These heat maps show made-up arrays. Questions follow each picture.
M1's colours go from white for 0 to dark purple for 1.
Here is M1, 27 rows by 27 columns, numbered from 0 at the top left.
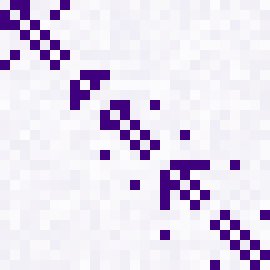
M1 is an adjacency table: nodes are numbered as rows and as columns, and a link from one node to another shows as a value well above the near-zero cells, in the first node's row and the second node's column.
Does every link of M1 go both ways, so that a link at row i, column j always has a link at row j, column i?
yes
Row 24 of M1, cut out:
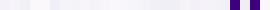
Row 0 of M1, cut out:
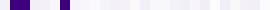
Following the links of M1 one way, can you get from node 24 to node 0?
no
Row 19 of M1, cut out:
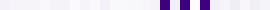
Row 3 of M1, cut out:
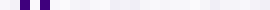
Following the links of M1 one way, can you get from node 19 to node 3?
no
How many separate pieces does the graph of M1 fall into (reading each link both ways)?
2
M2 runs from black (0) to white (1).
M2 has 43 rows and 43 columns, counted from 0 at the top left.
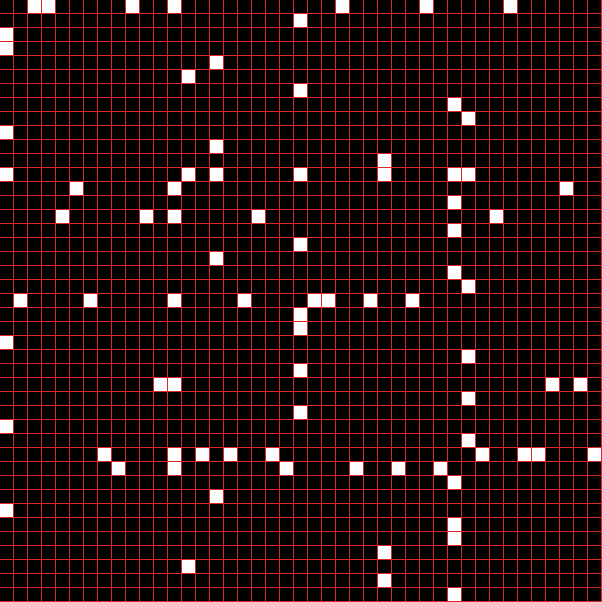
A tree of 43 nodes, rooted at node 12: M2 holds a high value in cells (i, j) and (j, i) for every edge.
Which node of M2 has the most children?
32
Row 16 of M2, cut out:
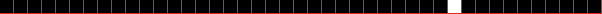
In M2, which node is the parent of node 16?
32
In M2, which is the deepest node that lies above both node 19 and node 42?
32
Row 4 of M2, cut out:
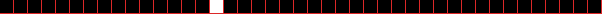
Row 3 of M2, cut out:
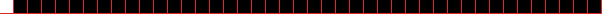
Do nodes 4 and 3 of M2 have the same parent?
no
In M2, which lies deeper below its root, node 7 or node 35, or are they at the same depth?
the same depth
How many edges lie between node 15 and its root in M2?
1
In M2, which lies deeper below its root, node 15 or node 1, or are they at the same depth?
node 1
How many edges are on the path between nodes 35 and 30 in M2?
4
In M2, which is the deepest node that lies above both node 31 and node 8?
33
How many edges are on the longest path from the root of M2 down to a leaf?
2
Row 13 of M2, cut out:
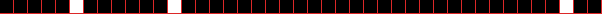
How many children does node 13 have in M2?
2
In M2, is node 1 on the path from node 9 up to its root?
no
